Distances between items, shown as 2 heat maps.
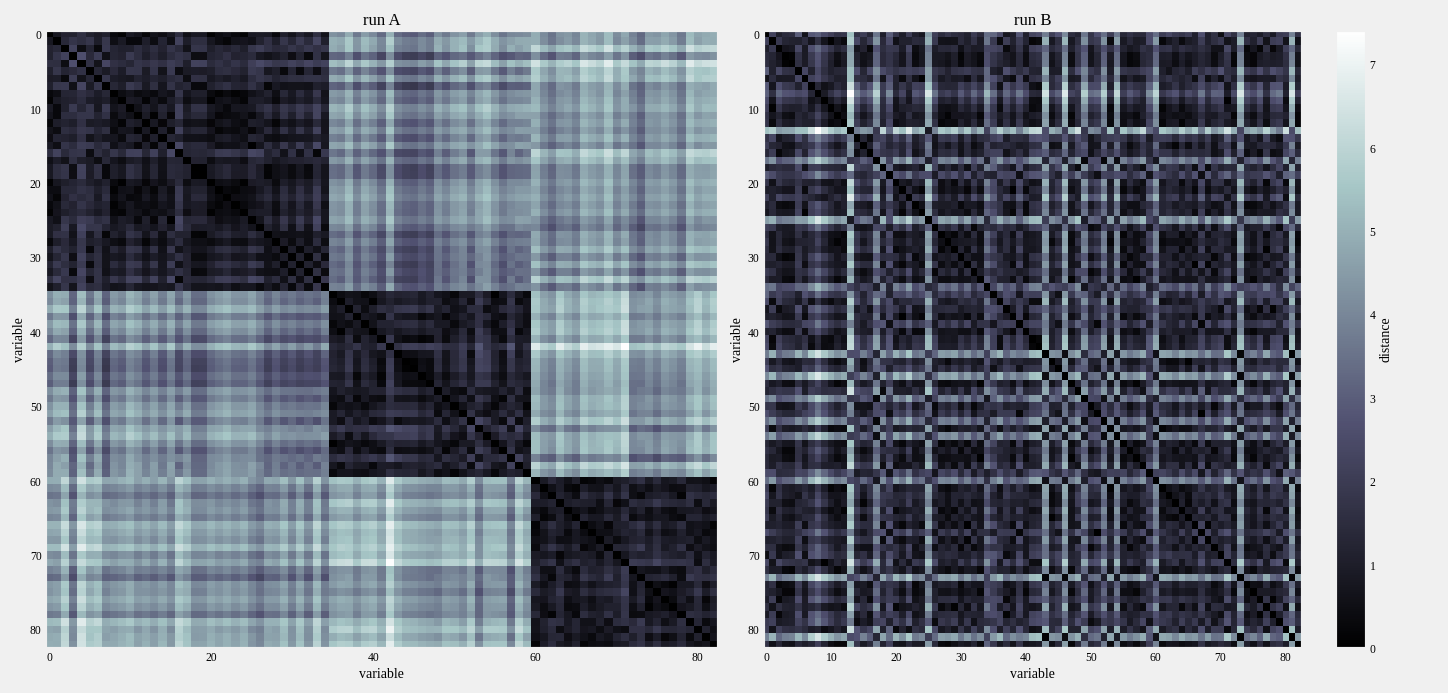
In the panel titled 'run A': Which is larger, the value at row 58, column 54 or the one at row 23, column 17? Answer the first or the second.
the first
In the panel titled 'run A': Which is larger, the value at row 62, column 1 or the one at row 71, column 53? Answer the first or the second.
the second
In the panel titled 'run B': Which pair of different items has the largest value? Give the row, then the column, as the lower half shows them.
13, 8
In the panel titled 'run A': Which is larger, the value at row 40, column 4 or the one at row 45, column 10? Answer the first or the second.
the first
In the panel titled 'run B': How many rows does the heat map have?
83
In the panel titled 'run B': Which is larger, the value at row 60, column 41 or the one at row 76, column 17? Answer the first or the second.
the first
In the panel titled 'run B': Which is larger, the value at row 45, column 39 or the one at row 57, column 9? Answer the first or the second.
the second
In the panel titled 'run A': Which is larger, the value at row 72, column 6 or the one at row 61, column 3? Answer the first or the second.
the first
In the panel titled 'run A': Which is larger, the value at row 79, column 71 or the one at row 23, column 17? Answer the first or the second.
the first
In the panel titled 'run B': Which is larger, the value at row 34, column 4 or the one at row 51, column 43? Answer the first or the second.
the second
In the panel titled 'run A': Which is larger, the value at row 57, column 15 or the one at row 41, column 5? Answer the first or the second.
the first
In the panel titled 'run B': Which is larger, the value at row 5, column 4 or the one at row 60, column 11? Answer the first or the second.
the second
